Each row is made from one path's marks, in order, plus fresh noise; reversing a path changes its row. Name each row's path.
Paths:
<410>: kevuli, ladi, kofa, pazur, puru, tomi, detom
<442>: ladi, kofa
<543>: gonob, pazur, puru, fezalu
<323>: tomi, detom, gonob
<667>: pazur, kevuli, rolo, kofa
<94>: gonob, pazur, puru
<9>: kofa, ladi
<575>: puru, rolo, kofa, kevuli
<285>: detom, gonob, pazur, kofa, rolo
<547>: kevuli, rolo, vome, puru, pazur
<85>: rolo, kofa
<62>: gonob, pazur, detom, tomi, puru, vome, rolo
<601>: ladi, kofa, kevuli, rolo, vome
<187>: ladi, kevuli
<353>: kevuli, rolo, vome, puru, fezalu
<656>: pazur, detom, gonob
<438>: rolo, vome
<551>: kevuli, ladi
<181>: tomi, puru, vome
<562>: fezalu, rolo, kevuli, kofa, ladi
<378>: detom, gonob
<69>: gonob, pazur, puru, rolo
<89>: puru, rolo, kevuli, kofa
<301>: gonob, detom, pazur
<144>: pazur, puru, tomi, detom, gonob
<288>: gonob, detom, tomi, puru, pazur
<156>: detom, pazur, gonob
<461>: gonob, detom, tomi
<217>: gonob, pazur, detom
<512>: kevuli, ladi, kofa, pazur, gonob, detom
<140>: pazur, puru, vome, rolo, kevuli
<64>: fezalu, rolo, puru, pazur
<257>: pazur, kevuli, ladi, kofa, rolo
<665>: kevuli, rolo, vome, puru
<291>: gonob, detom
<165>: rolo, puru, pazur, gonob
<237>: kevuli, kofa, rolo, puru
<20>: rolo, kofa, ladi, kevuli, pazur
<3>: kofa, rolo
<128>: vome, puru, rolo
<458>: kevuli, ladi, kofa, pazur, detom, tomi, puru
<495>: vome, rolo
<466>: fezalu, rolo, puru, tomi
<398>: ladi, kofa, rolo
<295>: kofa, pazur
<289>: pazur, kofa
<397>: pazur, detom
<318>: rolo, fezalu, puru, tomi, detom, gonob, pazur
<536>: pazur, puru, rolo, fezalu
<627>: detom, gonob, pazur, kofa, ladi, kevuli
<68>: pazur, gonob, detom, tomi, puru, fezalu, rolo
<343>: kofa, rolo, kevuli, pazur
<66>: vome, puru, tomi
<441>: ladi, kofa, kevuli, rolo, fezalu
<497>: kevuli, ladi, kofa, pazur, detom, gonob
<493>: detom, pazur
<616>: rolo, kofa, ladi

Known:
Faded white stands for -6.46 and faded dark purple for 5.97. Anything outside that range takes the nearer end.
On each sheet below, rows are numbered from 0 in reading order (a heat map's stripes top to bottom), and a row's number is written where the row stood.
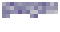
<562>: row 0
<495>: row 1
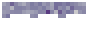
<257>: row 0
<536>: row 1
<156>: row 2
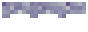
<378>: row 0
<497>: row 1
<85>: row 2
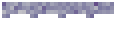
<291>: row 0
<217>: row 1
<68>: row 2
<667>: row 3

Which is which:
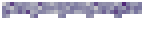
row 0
<9>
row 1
<3>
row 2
<512>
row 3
<616>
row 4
<295>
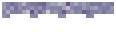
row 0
<69>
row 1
<165>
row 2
<442>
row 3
<627>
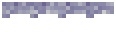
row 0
<601>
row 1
<438>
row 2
<285>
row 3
<656>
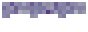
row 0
<301>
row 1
<543>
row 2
<318>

